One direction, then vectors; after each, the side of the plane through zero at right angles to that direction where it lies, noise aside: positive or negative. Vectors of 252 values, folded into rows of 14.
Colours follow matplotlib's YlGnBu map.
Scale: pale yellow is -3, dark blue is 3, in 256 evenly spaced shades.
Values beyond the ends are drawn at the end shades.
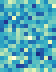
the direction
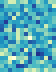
positive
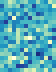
positive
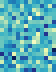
negative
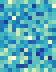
positive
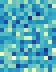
positive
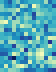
negative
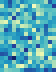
negative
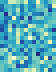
positive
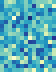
positive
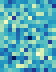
negative
